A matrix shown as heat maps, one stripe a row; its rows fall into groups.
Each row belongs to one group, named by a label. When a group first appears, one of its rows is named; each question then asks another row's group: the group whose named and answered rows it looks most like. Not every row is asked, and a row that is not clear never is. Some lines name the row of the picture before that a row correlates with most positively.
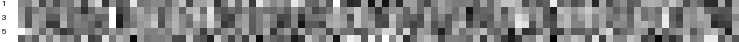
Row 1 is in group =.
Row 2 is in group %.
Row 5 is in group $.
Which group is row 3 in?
%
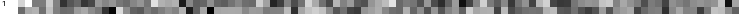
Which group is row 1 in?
$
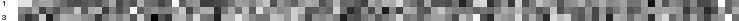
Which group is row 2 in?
=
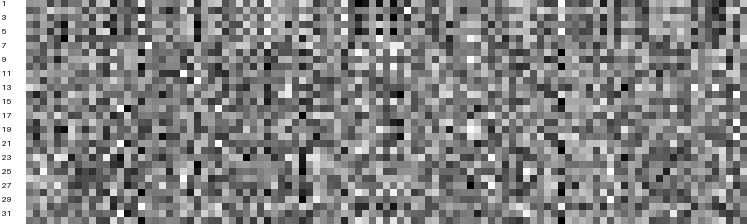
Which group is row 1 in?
=
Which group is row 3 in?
=
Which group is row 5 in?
=
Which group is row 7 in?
$
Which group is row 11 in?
$
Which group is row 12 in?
%
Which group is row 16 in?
%
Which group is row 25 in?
%
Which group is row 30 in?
=
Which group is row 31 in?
%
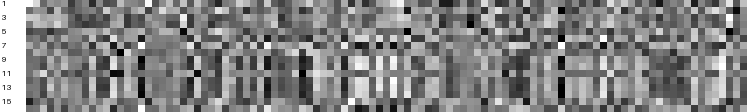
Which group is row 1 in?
$
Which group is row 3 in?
$
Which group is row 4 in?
$
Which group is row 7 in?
=
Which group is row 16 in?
=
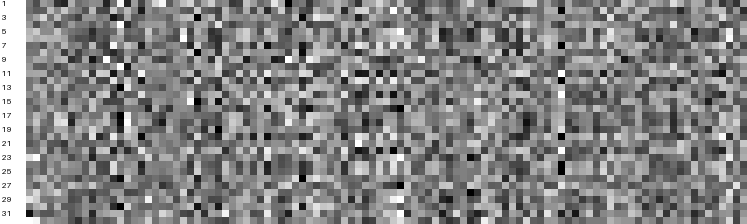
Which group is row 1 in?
%
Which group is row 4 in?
%
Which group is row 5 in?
$
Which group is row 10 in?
%
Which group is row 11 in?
=
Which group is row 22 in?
=
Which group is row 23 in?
$
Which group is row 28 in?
$
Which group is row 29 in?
$
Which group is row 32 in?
$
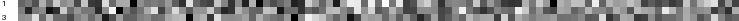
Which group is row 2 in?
%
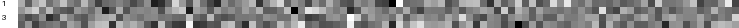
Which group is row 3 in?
%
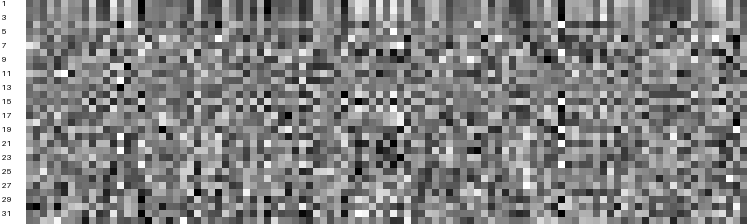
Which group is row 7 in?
$
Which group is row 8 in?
=
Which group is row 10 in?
%
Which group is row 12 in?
%
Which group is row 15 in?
=
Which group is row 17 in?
$
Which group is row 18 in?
$
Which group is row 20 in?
%
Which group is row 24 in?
=
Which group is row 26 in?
$
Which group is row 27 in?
%
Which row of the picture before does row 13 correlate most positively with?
4
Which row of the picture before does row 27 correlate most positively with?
3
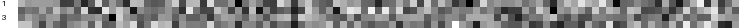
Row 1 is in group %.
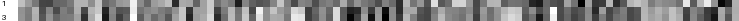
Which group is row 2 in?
=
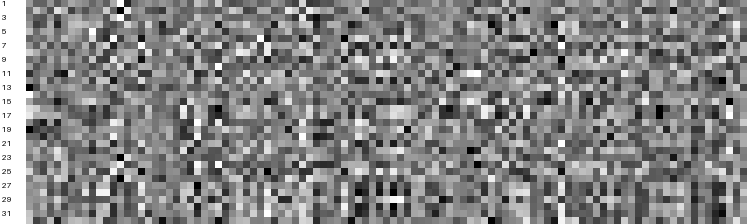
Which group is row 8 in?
$
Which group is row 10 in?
%
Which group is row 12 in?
=
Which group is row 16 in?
$
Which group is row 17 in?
$
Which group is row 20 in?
%
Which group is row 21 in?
=
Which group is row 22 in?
$
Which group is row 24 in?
%
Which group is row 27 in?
=
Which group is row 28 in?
=
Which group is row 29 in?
$
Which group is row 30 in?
=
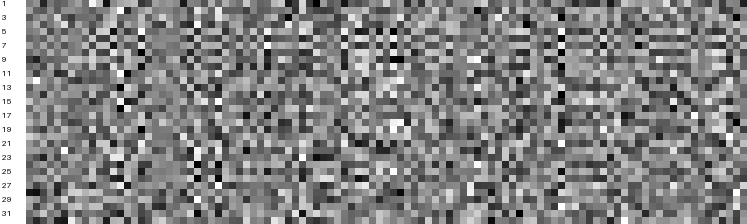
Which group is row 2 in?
%
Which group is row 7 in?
=
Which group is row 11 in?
%
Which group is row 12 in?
$
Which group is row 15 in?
%
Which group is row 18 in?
$
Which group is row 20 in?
$
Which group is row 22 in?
%
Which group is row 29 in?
%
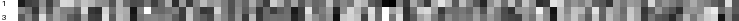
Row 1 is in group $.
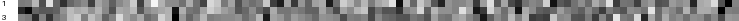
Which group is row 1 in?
$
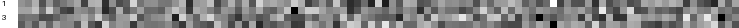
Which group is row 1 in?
=
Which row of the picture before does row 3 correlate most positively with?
2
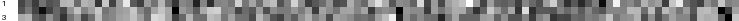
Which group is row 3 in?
$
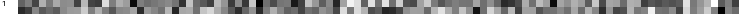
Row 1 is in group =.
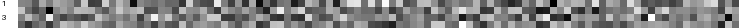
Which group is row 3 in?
$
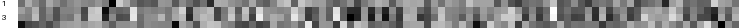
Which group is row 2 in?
=
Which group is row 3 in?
=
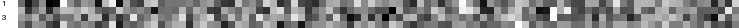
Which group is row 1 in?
%
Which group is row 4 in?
%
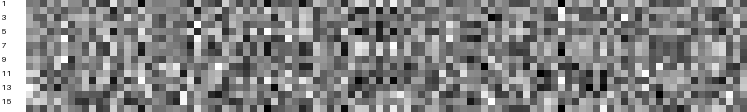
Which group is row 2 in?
=
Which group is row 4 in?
%
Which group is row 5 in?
=
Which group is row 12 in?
=
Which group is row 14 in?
$
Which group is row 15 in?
$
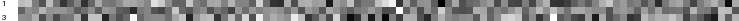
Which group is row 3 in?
=
